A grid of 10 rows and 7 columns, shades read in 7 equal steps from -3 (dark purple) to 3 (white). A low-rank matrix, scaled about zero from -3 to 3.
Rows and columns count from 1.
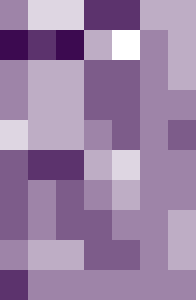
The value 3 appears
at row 2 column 5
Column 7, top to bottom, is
1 1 1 0 -1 0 0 1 1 0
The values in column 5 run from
-2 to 3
